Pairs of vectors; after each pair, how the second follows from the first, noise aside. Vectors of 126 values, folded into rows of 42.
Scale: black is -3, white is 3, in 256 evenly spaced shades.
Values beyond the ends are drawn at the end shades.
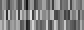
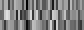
sign-scrambled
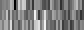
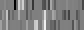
partly zeroed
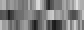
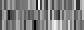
sign-scrambled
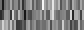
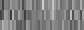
shrunk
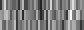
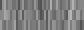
shrunk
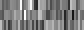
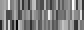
shuffled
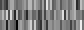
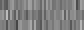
shrunk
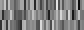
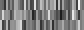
negated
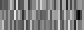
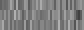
shrunk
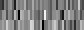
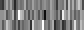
sign-scrambled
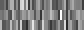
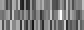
sign-scrambled
